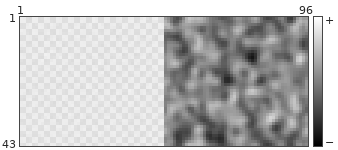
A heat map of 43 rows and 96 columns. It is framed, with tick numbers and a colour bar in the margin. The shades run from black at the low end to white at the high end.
The table splits into one row of 2 panels. Panel 1,1: very high, checkered, faint in contrast. Panel 1,2: middling, blotchy, strong in contrast.
